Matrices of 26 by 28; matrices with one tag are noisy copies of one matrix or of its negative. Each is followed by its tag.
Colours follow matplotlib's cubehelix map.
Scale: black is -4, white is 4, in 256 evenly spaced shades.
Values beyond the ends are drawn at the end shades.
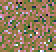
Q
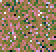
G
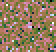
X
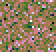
X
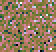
Q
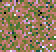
G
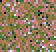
G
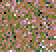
G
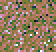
Q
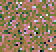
Q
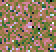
X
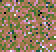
G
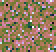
X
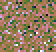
Q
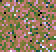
G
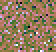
Q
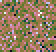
G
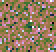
X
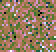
G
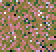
G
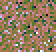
Q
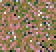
G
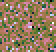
X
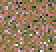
Q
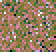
G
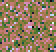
X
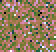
G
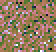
Q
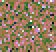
X
